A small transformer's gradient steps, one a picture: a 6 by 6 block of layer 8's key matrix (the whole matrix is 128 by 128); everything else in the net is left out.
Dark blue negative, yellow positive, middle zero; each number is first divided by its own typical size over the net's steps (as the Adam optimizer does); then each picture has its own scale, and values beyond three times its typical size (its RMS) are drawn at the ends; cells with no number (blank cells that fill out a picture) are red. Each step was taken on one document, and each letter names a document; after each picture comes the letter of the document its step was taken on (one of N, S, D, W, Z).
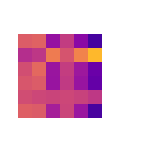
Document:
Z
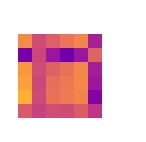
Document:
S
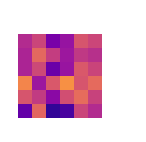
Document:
S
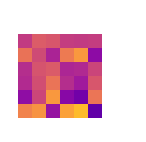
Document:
S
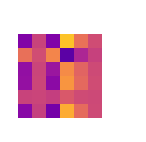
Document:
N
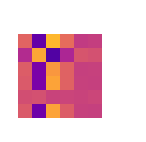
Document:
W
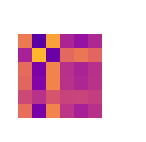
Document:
W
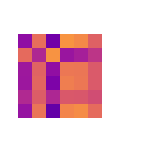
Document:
N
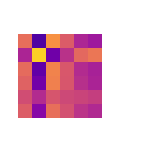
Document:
W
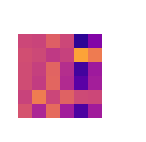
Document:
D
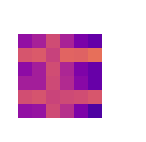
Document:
D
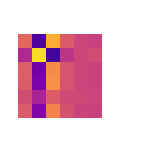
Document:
W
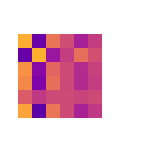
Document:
Z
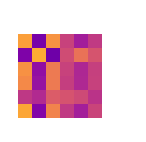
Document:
W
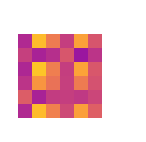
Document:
D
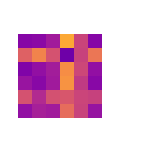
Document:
Z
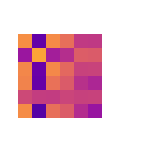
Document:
D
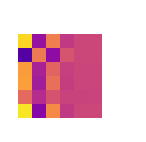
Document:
N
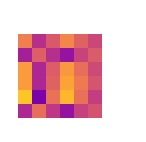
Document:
S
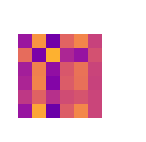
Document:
N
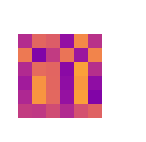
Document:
S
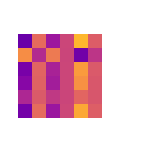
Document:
N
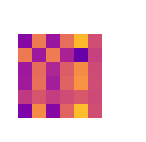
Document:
N
